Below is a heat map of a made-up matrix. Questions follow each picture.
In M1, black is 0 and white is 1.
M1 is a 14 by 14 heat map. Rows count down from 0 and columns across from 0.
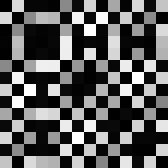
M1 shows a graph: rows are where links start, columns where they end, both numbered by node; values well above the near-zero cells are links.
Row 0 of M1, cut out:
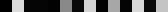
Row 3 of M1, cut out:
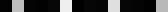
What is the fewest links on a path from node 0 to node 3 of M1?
2
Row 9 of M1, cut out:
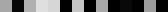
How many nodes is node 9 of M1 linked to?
7
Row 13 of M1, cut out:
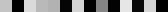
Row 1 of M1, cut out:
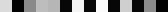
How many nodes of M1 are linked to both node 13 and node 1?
8
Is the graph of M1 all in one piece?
yes
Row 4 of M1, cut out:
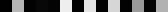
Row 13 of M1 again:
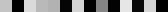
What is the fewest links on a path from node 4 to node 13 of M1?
1
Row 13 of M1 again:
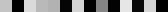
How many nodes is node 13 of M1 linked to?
8
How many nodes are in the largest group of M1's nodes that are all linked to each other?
2
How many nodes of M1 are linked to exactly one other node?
0
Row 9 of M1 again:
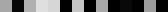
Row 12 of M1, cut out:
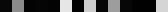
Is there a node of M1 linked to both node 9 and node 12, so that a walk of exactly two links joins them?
no
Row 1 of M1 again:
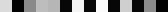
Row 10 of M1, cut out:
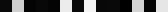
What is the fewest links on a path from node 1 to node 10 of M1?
1
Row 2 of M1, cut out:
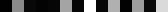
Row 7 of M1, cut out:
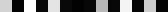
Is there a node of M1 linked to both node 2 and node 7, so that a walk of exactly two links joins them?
no
